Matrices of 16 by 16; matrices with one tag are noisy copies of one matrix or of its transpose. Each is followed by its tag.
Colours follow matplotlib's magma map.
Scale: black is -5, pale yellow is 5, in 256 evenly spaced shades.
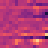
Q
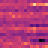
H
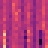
H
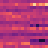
H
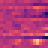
Q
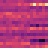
H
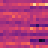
H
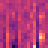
Q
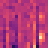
Q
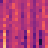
H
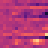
Q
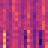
H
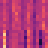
H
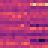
H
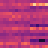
H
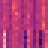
H
